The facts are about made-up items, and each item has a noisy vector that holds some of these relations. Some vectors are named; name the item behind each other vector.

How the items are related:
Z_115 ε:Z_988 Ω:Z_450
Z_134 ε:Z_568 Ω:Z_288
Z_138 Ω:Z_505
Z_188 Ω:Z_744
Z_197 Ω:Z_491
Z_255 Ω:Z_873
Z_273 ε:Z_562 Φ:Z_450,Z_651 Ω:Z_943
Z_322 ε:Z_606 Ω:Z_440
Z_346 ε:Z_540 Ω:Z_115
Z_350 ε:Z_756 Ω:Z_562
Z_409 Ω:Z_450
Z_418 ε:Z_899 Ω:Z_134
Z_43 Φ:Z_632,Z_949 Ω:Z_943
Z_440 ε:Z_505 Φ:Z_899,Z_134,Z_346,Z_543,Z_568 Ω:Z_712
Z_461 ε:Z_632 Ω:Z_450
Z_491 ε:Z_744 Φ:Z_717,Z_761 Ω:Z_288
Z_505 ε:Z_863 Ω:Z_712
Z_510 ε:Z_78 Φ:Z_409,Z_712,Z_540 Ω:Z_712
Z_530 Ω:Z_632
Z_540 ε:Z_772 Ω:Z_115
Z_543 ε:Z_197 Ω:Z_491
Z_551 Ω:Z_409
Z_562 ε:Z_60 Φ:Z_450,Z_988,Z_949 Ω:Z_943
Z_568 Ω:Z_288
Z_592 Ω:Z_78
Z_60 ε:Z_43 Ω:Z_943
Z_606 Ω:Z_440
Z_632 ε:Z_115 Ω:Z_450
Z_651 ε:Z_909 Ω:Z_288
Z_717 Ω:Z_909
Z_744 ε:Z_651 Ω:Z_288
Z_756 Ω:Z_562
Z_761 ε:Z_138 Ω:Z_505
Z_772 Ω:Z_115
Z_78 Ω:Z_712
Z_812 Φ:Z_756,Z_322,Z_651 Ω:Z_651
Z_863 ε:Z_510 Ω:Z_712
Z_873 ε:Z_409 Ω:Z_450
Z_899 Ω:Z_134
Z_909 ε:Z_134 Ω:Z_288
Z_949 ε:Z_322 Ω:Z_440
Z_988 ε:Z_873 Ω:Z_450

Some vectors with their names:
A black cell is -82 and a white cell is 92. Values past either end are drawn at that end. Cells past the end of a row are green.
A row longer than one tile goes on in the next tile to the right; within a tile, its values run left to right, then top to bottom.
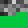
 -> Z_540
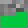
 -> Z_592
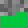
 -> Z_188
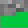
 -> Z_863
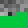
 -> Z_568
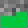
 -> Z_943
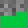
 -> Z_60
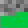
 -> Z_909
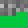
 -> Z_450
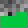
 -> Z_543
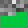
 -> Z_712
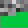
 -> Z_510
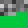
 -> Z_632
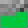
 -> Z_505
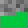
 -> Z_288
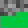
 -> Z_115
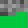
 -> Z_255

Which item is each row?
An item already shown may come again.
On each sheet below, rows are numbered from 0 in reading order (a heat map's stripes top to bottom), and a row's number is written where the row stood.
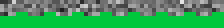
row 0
Z_409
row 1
Z_273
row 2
Z_717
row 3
Z_632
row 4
Z_949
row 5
Z_60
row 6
Z_712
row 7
Z_949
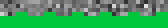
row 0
Z_134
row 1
Z_78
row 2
Z_450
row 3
Z_43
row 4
Z_632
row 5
Z_756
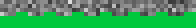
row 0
Z_651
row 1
Z_812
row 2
Z_712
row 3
Z_562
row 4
Z_988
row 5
Z_873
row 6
Z_346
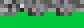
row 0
Z_440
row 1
Z_772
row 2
Z_772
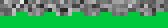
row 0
Z_761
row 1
Z_322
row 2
Z_491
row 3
Z_606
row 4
Z_138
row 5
Z_350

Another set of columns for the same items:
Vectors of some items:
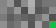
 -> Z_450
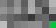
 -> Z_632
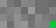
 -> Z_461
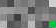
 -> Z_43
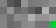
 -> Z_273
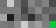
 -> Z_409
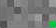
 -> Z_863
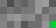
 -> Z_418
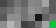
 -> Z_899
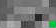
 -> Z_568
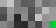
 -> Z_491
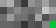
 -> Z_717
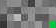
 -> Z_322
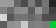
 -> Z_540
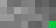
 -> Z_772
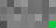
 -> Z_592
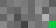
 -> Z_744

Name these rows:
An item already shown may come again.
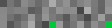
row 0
Z_943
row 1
Z_873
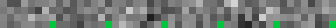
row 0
Z_273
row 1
Z_651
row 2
Z_346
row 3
Z_988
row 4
Z_491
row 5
Z_756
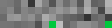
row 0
Z_812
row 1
Z_632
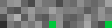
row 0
Z_322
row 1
Z_943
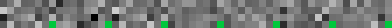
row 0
Z_440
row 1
Z_134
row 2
Z_440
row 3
Z_78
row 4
Z_606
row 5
Z_761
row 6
Z_949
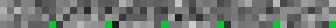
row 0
Z_115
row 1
Z_510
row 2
Z_712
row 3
Z_409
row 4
Z_505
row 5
Z_562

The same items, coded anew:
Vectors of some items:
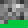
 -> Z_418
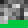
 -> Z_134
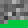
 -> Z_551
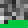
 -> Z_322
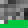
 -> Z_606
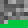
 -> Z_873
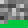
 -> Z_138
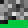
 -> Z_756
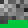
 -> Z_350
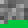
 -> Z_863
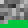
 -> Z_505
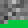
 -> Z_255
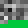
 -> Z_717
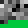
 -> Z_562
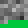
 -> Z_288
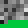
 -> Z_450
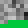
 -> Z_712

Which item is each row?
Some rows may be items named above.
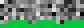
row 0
Z_761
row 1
Z_409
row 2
Z_949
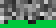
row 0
Z_322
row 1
Z_756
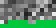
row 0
Z_606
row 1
Z_346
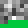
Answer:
Z_540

